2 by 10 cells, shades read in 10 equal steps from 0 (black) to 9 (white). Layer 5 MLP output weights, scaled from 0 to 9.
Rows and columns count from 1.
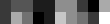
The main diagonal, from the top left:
2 6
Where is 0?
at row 1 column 9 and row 2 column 4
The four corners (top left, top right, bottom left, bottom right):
2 6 2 9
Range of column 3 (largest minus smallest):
1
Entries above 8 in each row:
0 1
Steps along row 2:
up down down up up down down down up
